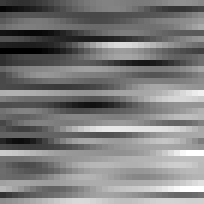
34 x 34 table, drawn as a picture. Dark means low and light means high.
Average level on the scale: 50%. Ninth with the highest average: bottom right. Histogram: bell-shaped. Ninth with the lowest average: top left. Grain: streaks across. Slope: up to the bottom right. Calmest part: bottom middle.
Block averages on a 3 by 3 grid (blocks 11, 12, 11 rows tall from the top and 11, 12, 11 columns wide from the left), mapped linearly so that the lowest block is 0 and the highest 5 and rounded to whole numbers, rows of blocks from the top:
0 2 2 / 2 2 4 / 2 4 5
